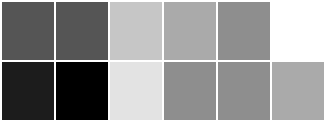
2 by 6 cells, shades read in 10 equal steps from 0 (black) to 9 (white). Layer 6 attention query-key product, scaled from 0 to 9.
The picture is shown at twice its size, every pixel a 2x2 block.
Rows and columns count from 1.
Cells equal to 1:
1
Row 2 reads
1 0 8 5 5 6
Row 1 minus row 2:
2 3 -1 1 0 3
